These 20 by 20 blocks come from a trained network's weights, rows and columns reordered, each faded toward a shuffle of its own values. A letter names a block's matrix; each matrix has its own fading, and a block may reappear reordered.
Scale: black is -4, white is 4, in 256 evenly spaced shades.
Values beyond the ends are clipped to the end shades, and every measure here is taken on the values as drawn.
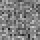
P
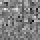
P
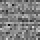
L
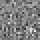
P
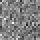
P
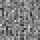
P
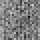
P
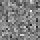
P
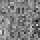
P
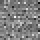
L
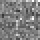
L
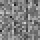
P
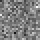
P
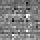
L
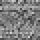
L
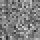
P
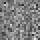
P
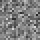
P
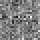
P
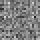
P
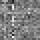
L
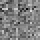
P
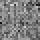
P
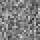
P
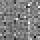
L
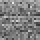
L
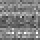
L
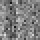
P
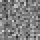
P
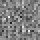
P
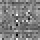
L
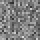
P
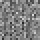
P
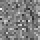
P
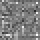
L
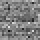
L
